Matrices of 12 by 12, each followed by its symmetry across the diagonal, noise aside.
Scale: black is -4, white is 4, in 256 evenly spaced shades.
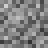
symmetric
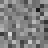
neither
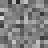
antisymmetric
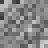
symmetric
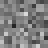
antisymmetric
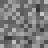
symmetric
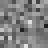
antisymmetric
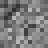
symmetric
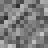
symmetric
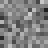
neither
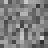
neither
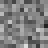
antisymmetric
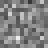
neither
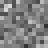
symmetric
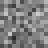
antisymmetric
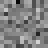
neither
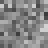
neither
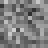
antisymmetric
